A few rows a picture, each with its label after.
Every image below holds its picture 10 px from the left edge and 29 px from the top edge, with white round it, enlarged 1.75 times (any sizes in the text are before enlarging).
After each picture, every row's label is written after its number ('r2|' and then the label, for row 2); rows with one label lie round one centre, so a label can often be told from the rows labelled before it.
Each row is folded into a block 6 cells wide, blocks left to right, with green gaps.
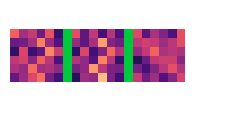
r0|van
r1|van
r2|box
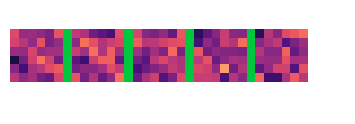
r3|box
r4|box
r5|box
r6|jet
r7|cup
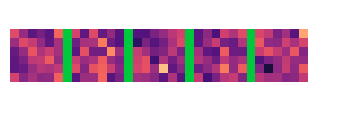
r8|box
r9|van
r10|jet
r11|cup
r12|box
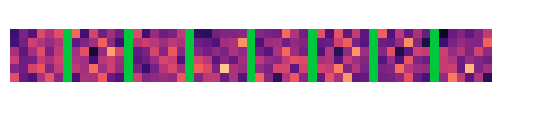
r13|cup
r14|van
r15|box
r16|jet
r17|cup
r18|van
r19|van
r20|jet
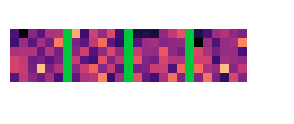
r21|jet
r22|van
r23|cup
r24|jet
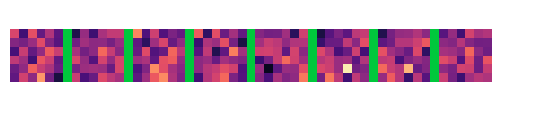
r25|van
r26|cup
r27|van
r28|van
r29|box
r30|jet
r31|jet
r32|cup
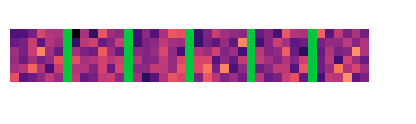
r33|cup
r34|cup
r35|cup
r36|jet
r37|cup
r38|van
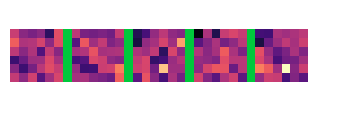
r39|box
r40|box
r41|jet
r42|cup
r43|jet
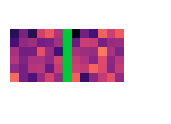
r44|cup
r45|cup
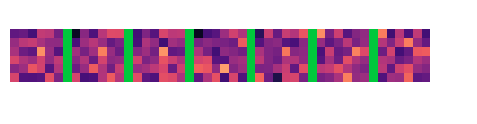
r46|cup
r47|cup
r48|cup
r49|jet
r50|cup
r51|van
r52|van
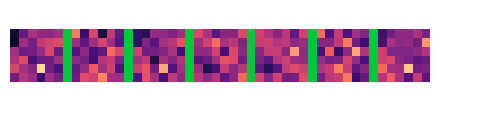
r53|jet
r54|van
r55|jet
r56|box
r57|box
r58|van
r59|jet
